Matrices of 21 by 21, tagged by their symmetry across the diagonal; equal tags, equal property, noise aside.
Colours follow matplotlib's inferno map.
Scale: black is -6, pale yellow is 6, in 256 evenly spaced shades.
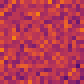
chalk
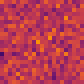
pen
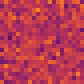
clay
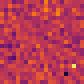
clay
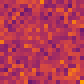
chalk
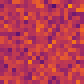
pen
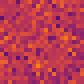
chalk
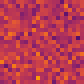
clay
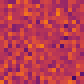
pen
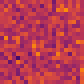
pen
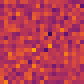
clay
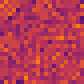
chalk
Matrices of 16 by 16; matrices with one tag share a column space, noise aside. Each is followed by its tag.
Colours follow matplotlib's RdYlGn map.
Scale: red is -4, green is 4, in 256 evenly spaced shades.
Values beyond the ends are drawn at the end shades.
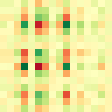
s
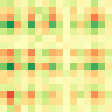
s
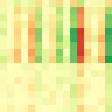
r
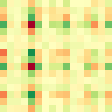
s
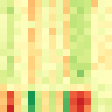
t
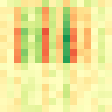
r
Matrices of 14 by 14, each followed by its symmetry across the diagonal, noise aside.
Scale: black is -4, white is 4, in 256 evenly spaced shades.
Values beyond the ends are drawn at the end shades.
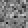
neither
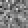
antisymmetric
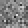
antisymmetric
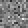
neither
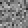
neither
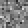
antisymmetric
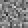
antisymmetric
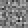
antisymmetric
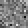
antisymmetric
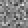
neither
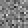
antisymmetric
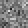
antisymmetric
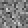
neither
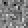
neither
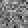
neither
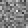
neither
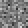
neither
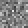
neither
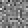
antisymmetric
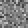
antisymmetric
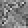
antisymmetric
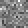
neither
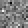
antisymmetric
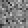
neither
